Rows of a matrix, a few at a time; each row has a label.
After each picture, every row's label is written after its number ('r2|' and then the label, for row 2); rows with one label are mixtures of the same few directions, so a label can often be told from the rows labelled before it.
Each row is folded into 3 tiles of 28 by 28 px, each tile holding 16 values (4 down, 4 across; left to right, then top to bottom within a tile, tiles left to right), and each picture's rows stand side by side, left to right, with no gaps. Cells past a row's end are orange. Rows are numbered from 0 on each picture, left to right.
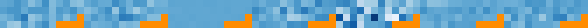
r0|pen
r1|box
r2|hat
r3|box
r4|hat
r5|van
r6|hat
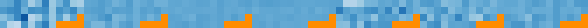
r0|pen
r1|pen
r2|pen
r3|van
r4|van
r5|hat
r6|pen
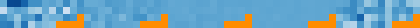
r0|van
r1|hat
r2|pen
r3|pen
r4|pen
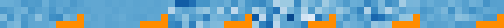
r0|hat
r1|hat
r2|van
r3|hat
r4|box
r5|box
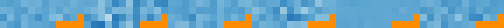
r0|hat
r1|pen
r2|pen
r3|box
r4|van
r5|hat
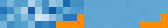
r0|box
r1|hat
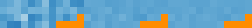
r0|pen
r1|hat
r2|hat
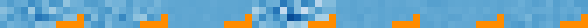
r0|box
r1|hat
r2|hat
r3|box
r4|pen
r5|van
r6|pen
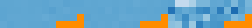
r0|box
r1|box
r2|van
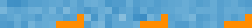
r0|van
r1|hat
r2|pen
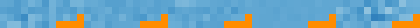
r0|pen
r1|hat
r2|van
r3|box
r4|box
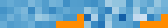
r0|box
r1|hat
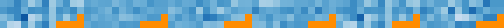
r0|pen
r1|box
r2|box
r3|van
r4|pen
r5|box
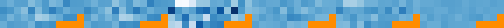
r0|box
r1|box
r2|van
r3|box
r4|van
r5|hat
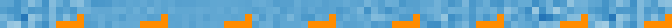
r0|pen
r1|van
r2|van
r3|hat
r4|box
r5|pen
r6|box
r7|pen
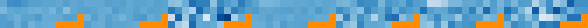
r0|van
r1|hat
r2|hat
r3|van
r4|hat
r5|van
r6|box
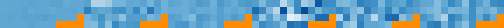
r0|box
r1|van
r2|pen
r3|box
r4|hat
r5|pen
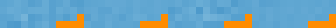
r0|pen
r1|hat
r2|box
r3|van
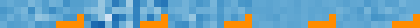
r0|box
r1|pen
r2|pen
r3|pen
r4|box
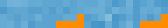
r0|van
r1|pen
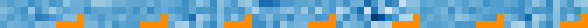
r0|box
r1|van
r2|pen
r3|van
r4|box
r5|box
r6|pen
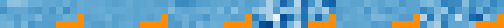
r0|van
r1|pen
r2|van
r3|pen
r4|box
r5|hat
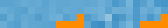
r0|hat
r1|pen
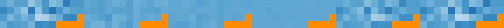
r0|box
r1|pen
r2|pen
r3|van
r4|box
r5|box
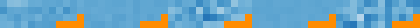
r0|van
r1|pen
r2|box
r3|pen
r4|pen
